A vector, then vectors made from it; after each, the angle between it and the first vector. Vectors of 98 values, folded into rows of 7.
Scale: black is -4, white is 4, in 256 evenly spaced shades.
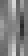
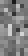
partly opposed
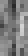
nearly opposite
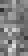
partly aligned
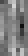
nearly parallel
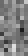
partly aligned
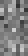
partly aligned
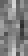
nearly parallel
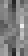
nearly opposite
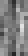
nearly opposite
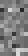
orthogonal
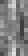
nearly parallel
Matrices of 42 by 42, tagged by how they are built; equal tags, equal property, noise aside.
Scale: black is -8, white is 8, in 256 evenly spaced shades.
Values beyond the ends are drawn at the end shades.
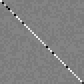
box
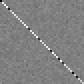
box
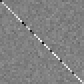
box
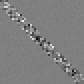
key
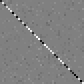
box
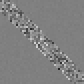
key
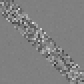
key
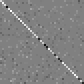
box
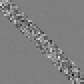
key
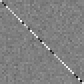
box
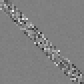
key
